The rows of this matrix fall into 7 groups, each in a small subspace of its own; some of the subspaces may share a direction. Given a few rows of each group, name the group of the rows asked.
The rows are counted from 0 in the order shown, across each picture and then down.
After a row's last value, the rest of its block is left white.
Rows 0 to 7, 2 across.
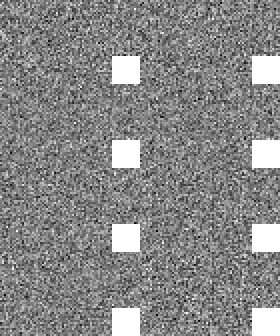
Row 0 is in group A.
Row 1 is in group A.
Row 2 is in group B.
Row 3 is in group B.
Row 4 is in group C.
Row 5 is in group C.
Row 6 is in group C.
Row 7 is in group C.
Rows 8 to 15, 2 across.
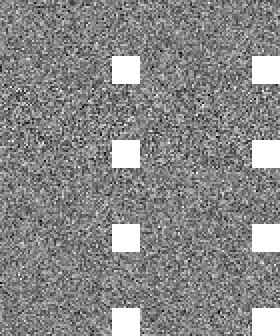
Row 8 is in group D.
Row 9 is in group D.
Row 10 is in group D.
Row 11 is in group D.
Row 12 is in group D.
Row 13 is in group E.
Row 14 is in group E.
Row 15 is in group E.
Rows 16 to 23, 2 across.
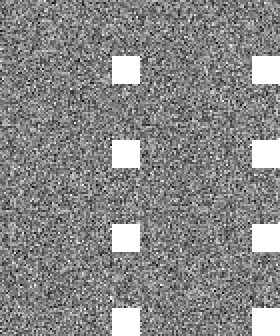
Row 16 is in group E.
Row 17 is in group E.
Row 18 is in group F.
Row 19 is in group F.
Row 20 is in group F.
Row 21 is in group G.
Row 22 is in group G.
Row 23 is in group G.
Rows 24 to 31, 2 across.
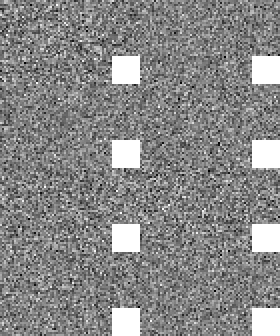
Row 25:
G
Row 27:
E
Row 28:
E
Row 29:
D
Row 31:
B
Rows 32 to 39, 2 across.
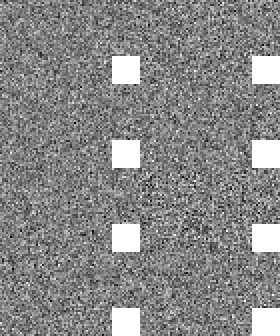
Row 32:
D
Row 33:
F
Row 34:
B
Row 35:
F
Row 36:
A
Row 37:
C
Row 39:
A
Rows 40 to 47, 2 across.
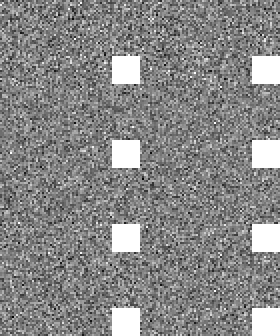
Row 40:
A
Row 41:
C
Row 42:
A
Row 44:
G
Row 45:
C
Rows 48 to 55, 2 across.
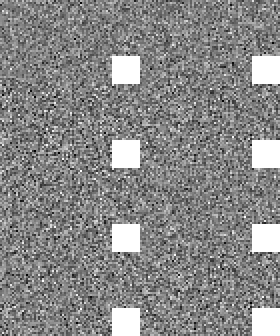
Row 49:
A
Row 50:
C
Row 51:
F
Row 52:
C
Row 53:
A
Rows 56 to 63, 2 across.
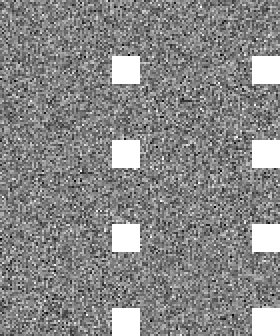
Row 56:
F
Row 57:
D
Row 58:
G
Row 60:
D
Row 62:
C
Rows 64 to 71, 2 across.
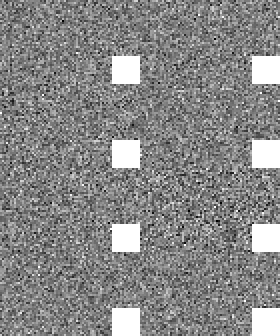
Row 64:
D
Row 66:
C
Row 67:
D
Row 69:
D
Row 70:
E
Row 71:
A
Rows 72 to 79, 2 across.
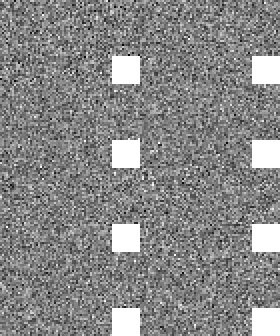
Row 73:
E
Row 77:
C
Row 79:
D
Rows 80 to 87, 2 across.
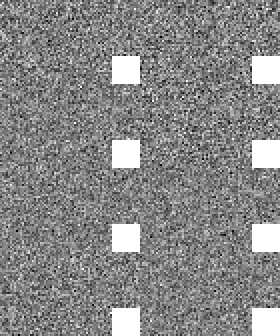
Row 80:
A
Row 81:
D
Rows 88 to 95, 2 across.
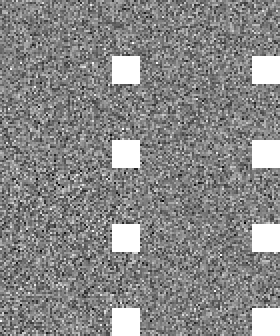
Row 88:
A
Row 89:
C
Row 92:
D
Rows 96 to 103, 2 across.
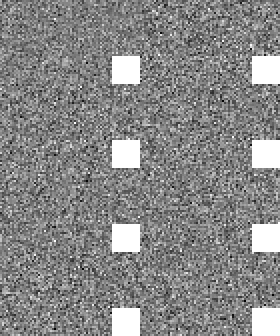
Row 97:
G
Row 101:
G
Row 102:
F
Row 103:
A
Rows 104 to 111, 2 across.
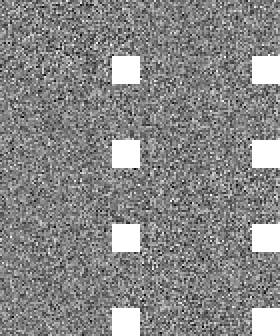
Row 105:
F
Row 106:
B
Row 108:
D
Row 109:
F
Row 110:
B
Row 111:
C
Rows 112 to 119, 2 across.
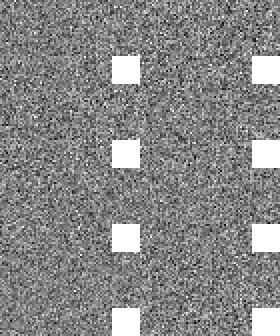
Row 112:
G
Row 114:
G
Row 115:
D
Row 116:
E
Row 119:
C
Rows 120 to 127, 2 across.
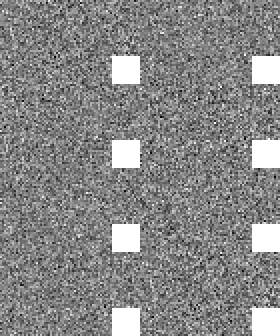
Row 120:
B
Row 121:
B
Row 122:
C
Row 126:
B
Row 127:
B
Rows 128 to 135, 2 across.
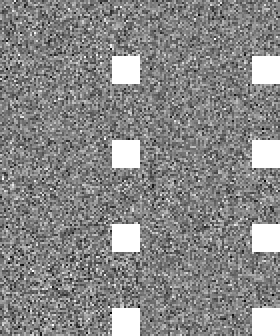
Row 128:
G
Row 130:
B
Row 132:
C
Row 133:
C
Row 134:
G
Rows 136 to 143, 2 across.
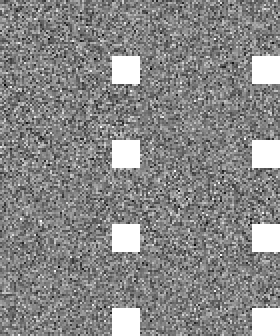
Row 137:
A
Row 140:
D
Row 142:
G
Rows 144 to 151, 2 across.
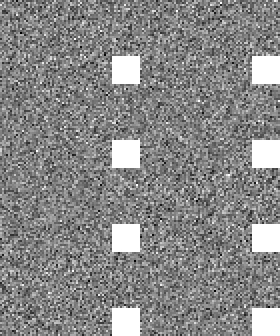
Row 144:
D
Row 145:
D
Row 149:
D
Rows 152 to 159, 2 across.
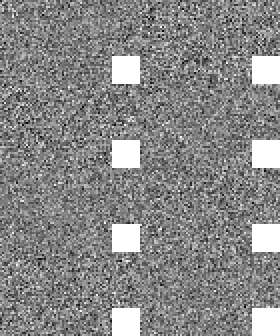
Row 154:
D
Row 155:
D
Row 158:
D
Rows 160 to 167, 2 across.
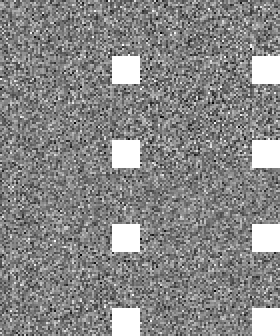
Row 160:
F
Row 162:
A
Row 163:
A
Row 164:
C
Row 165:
E
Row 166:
C
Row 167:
C
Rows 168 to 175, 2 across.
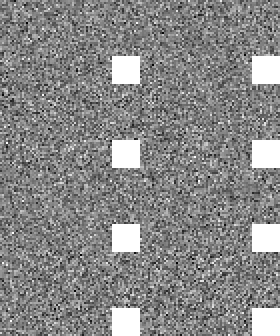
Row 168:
E
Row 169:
B
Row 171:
C
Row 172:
B
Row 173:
C
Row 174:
B
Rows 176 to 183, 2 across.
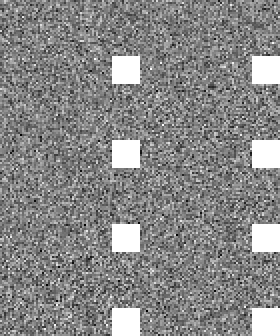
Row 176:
E
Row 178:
D
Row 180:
F
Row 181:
D
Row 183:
C
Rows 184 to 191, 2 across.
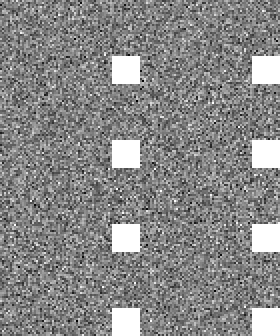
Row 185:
E
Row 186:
E
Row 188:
F
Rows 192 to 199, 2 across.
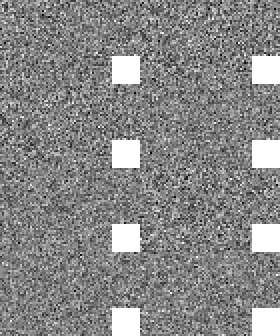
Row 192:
C
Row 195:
C
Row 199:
E
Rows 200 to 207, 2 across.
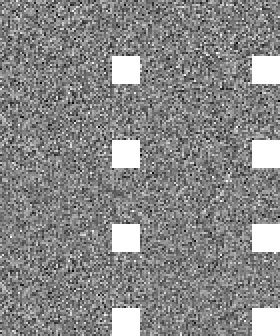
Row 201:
D
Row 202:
A
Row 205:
D
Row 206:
A
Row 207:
G
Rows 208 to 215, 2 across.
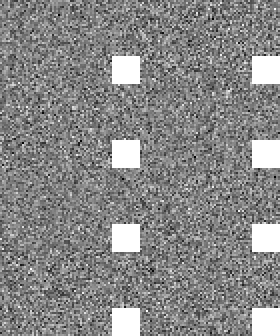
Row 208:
F
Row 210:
E
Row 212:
E
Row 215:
C
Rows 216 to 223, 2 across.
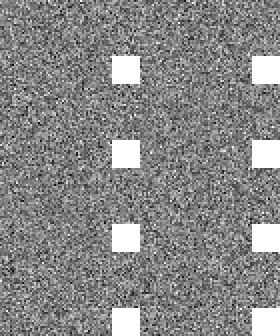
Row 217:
E
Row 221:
F
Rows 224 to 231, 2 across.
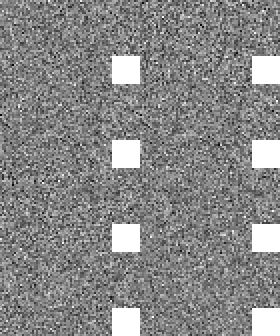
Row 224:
B
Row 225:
C
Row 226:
E
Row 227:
E
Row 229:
A
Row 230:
G
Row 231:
B
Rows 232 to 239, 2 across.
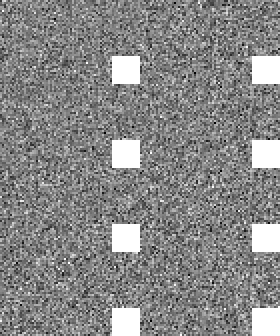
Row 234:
A
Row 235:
F
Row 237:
A
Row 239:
F
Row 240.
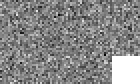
